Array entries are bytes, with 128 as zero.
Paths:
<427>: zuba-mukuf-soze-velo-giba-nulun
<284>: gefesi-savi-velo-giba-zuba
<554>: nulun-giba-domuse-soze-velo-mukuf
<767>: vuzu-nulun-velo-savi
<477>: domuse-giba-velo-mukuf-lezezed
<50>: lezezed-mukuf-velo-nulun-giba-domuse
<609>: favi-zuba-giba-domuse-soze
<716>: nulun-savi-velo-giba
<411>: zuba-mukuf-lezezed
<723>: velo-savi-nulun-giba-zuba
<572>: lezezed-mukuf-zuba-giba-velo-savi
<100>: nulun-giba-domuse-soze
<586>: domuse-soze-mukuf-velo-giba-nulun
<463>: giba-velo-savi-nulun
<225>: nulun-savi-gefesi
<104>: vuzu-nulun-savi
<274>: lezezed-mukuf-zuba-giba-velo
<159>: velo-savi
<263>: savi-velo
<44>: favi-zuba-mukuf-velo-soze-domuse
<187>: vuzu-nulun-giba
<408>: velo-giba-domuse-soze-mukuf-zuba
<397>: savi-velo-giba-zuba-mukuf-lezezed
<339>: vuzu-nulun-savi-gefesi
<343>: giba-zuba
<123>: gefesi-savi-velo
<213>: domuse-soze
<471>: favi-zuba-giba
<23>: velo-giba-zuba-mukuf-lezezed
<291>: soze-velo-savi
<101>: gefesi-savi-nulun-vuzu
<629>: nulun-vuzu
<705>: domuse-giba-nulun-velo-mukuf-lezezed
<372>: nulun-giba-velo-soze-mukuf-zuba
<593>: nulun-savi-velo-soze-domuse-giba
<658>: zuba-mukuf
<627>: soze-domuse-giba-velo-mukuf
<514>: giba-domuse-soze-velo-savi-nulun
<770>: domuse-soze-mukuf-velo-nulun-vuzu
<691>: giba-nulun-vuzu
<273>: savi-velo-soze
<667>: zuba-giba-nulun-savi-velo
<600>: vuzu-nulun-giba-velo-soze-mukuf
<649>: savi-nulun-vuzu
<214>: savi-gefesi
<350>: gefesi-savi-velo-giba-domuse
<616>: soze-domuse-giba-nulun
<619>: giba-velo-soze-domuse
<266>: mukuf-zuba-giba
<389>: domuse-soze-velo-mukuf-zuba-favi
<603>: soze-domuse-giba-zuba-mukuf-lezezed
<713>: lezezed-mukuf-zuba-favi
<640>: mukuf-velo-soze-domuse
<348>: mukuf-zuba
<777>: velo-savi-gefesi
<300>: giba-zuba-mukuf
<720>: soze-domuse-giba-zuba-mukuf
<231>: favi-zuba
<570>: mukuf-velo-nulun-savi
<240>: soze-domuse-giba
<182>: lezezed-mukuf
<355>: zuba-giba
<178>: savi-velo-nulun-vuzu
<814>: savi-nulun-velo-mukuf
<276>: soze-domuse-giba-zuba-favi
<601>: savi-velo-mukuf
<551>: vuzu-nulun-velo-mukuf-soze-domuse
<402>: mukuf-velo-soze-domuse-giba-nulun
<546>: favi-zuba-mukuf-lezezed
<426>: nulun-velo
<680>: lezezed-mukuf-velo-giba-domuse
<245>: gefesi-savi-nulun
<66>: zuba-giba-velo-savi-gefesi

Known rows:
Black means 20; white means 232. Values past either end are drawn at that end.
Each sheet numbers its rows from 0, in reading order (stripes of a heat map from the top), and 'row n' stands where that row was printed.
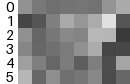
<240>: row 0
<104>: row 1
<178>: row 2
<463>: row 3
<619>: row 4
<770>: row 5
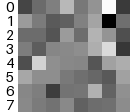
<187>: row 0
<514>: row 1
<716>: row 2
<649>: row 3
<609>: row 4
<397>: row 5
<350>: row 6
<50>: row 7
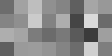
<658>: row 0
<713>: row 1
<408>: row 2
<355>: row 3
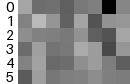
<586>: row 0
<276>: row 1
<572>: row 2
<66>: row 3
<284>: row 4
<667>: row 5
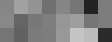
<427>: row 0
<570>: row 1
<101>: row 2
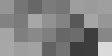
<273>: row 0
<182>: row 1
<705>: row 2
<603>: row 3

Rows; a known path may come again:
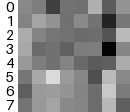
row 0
<350>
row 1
<427>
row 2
<640>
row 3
<586>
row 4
<680>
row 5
<546>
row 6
<355>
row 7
<343>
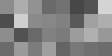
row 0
<720>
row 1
<609>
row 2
<263>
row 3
<600>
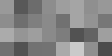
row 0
<159>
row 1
<814>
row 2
<23>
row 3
<245>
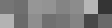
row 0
<691>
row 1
<770>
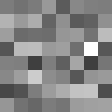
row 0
<551>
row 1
<389>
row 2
<291>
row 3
<231>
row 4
<593>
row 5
<411>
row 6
<339>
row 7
<273>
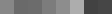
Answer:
<463>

